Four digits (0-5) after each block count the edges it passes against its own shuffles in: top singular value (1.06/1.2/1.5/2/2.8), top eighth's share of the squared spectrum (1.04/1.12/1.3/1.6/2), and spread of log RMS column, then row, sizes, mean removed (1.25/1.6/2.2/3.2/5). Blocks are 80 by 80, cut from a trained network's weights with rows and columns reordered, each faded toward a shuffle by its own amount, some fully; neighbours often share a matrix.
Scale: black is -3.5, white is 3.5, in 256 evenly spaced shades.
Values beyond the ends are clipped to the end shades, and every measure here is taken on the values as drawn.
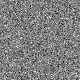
1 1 0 0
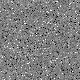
0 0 0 0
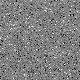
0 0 0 0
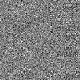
3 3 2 1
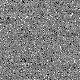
1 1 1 0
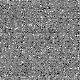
2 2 1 0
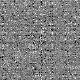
3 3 3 0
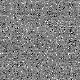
2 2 2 0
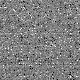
2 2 1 0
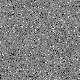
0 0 0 0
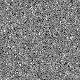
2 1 0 0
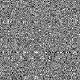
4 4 2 2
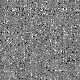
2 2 0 1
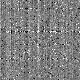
3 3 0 2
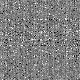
3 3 0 2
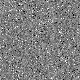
0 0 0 0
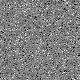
1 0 0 0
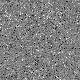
0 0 0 0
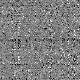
3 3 2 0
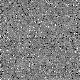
1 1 1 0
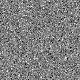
2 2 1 0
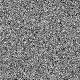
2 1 0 0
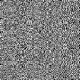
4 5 3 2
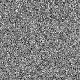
2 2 0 0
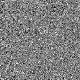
2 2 0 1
